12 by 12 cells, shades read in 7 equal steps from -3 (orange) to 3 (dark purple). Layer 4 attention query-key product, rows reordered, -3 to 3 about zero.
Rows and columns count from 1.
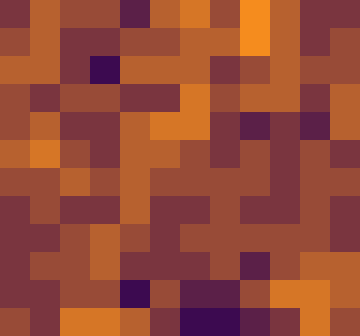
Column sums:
3 -2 1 3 1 0 -1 7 0 -1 0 0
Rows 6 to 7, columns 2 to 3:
-2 0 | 0 -1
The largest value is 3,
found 4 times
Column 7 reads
-2 -1 -1 -2 -2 0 0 1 0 1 2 3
